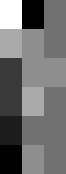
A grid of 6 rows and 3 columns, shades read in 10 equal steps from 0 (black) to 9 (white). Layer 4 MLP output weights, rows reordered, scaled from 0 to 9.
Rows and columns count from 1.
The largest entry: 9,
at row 1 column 1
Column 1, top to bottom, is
9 6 2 2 1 0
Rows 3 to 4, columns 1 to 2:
2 5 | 2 6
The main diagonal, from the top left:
9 5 5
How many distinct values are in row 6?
3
